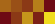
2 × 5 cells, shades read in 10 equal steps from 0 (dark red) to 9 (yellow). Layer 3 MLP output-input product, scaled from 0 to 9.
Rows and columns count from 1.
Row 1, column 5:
0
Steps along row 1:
down down up down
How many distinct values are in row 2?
5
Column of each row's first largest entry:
4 5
